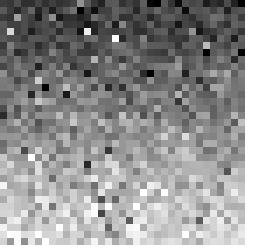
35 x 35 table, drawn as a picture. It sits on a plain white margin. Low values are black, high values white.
No row or column stands out. The texture is fine-grained noise. There is an overall slope up to the bottom. No regular stripes run through it.
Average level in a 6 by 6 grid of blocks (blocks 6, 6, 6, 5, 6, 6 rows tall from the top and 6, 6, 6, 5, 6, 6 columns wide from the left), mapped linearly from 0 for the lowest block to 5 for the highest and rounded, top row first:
0 0 0 0 0 0
1 1 1 1 1 1
2 2 2 2 2 2
3 3 3 3 3 3
4 4 4 4 4 4
5 5 4 5 5 5
